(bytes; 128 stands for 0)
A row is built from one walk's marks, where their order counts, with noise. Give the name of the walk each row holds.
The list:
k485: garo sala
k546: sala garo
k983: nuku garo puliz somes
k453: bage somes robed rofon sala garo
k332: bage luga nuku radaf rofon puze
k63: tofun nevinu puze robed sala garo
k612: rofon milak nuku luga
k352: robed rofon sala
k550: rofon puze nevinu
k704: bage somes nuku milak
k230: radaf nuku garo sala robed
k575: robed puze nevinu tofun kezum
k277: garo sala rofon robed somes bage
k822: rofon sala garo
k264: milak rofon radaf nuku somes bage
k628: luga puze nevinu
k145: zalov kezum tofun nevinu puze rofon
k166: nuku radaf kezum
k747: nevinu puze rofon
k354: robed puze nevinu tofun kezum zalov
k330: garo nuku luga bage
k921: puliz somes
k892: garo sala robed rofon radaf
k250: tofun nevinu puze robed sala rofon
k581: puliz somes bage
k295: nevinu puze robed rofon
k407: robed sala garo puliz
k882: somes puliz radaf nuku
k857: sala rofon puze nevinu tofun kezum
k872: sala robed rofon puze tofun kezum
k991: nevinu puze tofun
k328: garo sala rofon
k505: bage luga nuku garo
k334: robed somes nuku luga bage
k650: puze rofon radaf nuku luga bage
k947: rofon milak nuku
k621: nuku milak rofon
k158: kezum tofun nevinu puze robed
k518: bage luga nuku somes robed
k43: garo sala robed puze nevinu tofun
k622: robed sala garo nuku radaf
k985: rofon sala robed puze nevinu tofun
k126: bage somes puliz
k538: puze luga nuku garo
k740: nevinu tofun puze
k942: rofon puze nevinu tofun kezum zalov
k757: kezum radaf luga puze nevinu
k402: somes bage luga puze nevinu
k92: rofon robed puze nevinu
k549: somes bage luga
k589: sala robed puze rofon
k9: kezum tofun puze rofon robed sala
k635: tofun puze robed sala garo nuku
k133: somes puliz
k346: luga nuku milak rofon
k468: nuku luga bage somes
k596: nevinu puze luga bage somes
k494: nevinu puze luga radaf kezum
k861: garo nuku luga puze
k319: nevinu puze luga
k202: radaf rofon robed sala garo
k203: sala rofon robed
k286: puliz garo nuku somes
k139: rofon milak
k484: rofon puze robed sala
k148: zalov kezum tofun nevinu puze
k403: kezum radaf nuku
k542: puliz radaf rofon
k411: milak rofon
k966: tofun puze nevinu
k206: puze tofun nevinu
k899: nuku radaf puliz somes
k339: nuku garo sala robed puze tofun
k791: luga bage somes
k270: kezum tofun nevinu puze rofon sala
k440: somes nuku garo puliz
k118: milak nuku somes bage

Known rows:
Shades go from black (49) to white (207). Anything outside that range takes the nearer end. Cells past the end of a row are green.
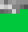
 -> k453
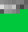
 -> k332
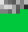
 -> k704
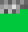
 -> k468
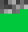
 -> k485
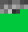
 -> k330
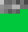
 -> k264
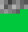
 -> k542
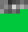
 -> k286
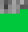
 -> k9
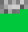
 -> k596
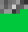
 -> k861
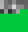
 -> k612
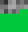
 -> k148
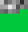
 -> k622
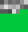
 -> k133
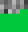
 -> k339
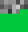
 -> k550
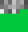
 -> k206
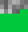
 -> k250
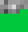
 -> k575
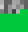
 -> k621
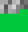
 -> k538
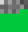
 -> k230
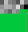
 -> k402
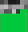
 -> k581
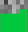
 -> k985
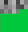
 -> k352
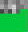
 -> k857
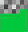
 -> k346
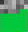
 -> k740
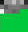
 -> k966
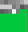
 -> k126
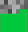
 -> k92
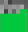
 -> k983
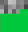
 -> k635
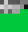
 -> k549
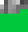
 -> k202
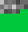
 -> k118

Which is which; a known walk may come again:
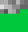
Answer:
k505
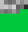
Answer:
k704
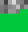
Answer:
k43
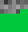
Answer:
k277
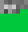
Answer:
k334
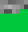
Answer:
k440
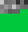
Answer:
k264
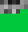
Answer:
k581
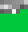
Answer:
k126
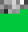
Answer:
k991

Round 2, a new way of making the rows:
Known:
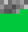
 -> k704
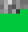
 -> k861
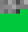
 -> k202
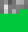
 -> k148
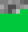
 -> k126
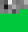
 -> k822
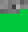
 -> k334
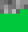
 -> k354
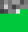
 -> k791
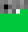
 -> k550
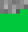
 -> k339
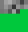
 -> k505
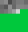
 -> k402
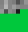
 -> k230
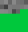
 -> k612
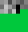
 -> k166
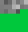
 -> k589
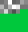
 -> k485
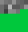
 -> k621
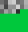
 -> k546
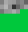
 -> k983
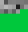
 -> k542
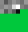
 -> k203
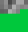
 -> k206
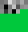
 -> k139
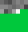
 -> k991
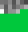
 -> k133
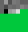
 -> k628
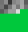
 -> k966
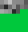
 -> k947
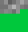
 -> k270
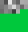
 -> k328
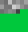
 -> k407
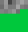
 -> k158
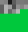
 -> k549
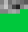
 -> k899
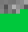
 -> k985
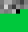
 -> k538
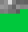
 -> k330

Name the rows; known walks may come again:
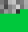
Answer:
k546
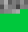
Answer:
k757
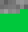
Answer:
k942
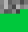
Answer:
k518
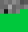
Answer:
k346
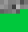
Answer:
k334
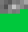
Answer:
k250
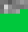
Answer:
k145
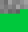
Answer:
k453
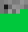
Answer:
k92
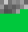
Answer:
k704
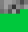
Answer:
k505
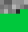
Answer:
k872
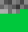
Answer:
k494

